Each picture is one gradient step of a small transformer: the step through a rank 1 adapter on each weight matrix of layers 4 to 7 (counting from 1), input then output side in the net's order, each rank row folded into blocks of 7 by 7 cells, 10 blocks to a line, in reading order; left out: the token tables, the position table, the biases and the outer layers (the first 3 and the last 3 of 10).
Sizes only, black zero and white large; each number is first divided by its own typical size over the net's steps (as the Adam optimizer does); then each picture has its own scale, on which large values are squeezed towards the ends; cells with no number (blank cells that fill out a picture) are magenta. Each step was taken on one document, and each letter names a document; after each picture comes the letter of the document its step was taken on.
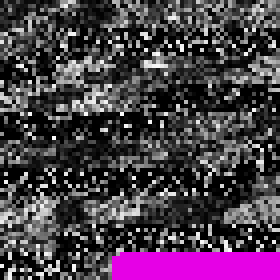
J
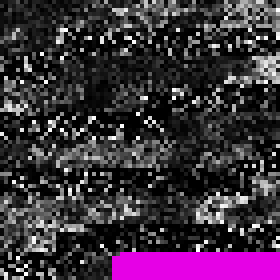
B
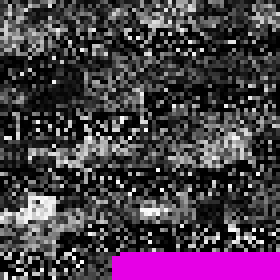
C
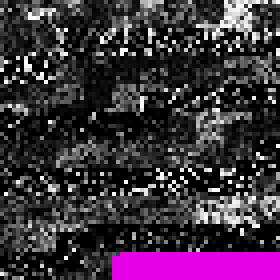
B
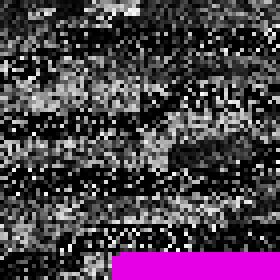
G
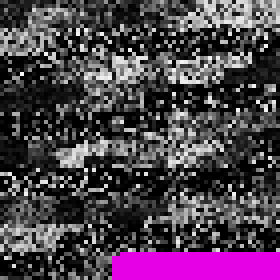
C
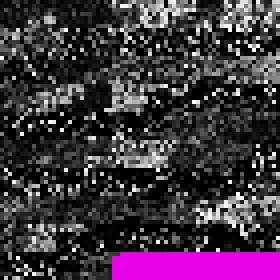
B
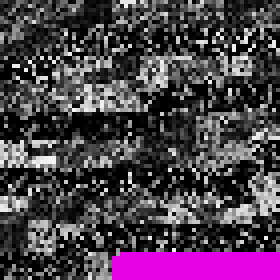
J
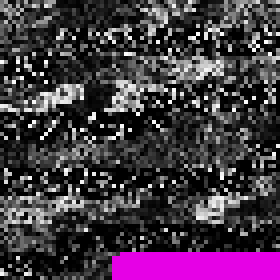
B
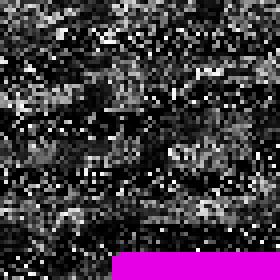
B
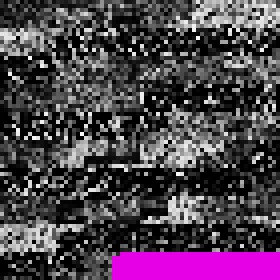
C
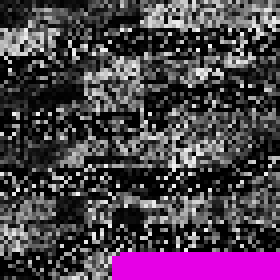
C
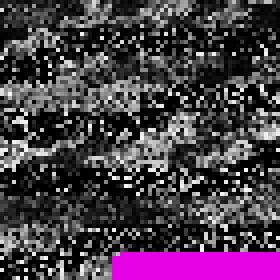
G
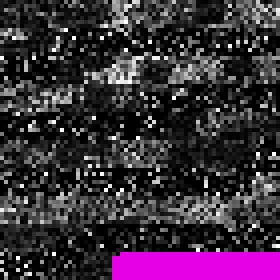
B
